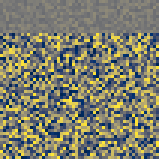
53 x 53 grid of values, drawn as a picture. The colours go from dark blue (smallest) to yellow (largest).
Slope: none. Seam: horizontal, 20% of the way down, the top part calmer. Grain: fine. Odd rows or columns: none. Mirror symmetry: none. Average level on the scale: 50%. Stripes: none.
